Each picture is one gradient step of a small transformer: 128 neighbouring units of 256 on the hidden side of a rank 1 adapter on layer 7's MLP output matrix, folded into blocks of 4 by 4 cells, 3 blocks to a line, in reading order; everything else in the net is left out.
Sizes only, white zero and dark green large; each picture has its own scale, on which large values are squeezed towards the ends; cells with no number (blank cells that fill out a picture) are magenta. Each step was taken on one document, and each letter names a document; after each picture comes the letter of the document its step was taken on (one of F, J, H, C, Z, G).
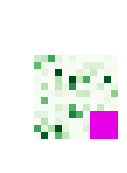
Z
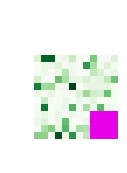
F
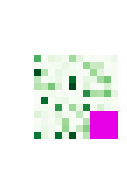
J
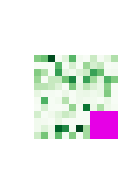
F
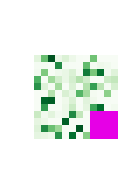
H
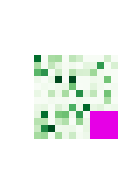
Z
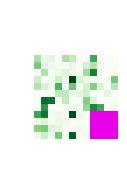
H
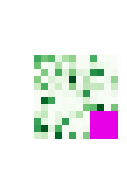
H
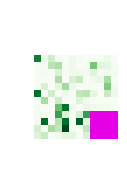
Z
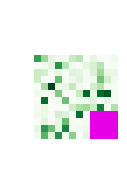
J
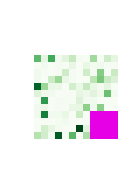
J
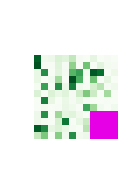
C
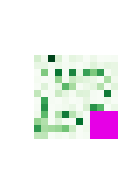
C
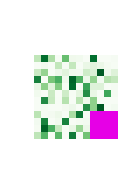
F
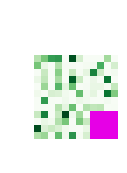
C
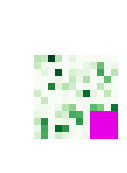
Z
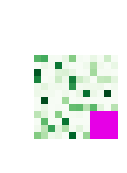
J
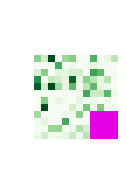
F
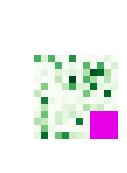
C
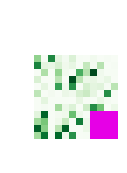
Z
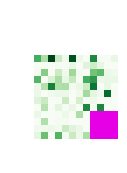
J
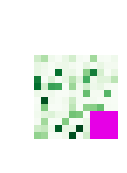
F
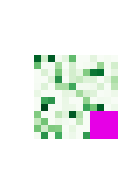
H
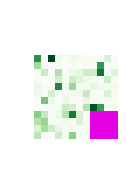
C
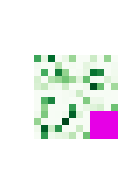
H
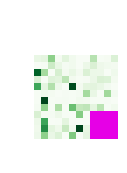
J
